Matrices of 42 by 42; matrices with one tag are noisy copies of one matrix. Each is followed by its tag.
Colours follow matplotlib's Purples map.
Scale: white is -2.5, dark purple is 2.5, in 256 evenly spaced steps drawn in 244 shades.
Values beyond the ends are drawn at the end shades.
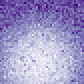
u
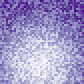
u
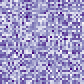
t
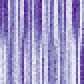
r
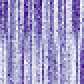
r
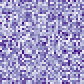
t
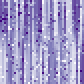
r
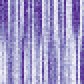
r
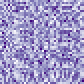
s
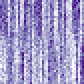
r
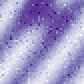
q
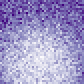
u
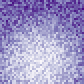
u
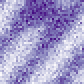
q
